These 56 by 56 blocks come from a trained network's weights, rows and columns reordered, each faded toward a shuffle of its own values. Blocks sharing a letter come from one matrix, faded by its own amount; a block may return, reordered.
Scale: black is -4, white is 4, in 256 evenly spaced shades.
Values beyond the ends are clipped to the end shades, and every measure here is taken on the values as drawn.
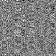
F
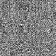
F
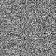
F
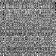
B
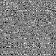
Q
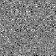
Q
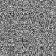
F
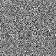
F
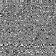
Q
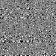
Q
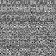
B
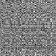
B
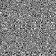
Q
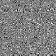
Q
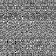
B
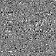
Q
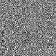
F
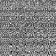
B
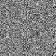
F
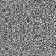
F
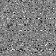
Q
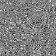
Q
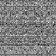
B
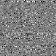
Q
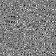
Q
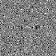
Q
